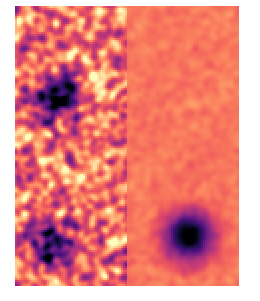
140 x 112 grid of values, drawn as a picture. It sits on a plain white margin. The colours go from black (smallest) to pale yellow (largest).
The values are skewed, with a long tail toward low values. Neither half mirrors the other. Three dips sink into the field. The right part is calmer, past a seam about 50% of the way across. No lone cell stands out from its neighbours.
